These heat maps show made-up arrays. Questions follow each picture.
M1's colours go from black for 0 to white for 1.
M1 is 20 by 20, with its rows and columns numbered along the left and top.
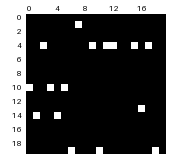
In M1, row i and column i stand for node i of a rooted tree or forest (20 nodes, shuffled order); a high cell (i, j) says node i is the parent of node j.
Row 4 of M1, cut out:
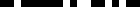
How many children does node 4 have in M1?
6
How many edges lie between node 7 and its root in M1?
2
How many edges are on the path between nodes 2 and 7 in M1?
4
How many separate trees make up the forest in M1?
4
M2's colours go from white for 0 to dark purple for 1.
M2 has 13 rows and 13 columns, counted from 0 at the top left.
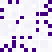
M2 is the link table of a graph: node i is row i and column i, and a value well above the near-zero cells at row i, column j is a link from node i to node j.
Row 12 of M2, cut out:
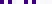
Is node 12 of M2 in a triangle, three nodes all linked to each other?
yes
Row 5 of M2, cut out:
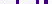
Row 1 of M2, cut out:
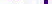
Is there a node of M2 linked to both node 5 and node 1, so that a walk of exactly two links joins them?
yes
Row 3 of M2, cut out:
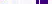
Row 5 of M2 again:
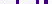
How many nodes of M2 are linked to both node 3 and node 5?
2
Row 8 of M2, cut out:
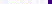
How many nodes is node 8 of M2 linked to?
1
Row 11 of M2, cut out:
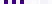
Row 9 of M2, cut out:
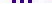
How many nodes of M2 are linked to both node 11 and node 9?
2
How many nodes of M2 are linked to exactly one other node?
5
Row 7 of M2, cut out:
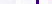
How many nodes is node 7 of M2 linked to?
1
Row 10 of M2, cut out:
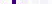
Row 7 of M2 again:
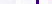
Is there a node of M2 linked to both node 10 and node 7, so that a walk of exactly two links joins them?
no
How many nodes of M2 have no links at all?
0
